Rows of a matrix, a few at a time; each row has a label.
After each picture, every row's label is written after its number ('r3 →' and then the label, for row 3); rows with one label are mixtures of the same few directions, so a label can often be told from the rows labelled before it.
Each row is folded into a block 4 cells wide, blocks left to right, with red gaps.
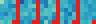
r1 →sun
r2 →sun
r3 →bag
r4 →bag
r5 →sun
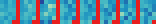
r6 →bag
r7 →sun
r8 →sun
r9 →sun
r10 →sun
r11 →bag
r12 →bag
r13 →bag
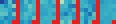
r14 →sun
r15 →sun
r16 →sun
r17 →sun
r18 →bag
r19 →sun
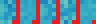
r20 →sun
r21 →bag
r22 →sun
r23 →bag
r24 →sun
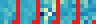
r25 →bag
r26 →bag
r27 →bag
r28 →sun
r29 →bag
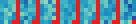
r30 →bag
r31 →bag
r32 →sun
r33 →bag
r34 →bag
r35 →bag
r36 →sun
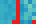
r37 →sun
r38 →sun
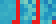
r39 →sun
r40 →sun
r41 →sun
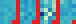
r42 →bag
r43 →bag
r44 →bag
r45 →sun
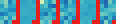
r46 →bag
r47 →sun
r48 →sun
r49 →bag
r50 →sun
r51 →bag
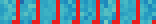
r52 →sun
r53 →sun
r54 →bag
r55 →sun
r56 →bag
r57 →bag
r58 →bag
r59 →sun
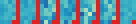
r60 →sun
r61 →bag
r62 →bag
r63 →bag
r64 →bag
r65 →sun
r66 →bag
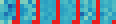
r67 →sun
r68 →sun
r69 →bag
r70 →sun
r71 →bag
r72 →bag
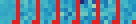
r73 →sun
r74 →bag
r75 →bag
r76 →bag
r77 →sun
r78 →bag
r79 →bag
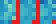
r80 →sun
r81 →sun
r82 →sun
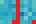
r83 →sun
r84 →bag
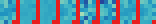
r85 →bag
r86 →sun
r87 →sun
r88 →sun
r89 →bag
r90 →sun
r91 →bag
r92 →sun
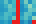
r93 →sun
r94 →sun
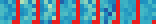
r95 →sun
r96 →sun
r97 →sun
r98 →sun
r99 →sun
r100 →bag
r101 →bag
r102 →sun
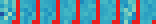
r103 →bag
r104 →bag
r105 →bag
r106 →bag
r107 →sun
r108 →sun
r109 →bag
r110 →sun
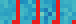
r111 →bag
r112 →sun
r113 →bag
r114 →bag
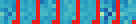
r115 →bag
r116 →bag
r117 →sun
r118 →sun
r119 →bag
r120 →bag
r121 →bag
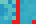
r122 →sun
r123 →sun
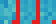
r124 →bag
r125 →bag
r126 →bag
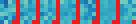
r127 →bag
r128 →bag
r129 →bag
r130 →sun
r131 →sun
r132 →bag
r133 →sun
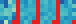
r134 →bag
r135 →bag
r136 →bag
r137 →sun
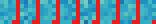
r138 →bag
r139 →bag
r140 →sun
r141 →sun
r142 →bag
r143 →sun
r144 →sun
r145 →sun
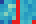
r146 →sun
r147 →sun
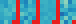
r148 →bag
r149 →bag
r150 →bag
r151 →bag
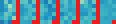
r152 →sun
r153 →sun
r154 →sun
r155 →bag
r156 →sun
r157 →sun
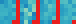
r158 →sun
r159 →bag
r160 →sun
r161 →sun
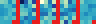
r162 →sun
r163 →sun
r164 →sun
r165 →bag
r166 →sun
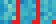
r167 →sun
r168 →sun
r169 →bag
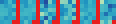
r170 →sun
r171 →bag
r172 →bag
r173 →sun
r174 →bag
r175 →sun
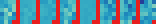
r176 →bag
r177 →bag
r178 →sun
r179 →bag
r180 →bag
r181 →sun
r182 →sun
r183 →sun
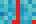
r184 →bag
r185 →sun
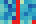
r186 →sun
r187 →sun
